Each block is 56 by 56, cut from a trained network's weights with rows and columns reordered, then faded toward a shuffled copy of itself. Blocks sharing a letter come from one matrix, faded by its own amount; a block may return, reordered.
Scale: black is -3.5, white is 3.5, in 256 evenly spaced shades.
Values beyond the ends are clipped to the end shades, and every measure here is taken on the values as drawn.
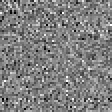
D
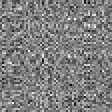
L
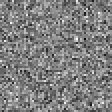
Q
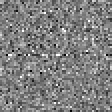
D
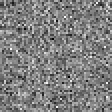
Q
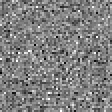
D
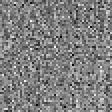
Q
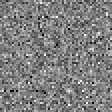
D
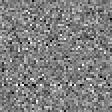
D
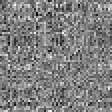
L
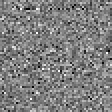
D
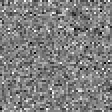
D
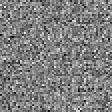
Q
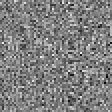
Q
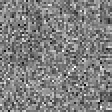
Q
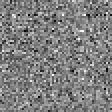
D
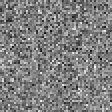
Q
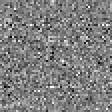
D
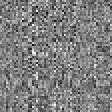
L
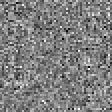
Q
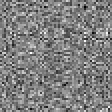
L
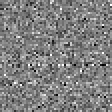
D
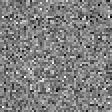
D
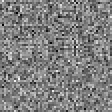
Q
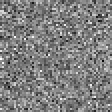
Q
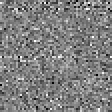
D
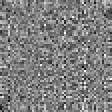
L
